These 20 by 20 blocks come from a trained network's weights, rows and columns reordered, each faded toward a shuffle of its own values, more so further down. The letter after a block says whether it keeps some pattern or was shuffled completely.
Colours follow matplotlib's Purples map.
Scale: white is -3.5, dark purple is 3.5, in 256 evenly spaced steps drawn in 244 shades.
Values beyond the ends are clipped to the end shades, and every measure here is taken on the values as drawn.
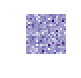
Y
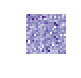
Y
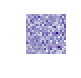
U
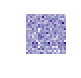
U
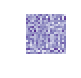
U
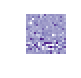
U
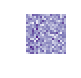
U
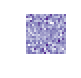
Y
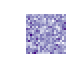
Y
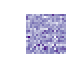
U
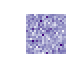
Y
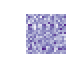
U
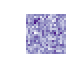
U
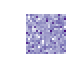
Y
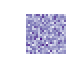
U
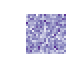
Y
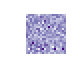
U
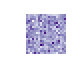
Y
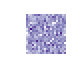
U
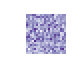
U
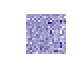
U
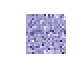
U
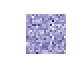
U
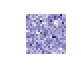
Y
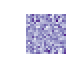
U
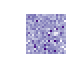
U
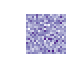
U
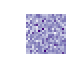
U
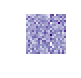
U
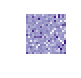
Y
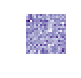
U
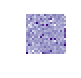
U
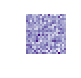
U
